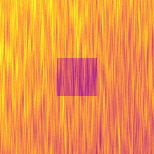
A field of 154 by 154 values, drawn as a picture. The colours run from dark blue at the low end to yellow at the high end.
In the centre lies a patch that is lower than the rest. Values rise toward the top left. The ninth with the lowest average is the centre.
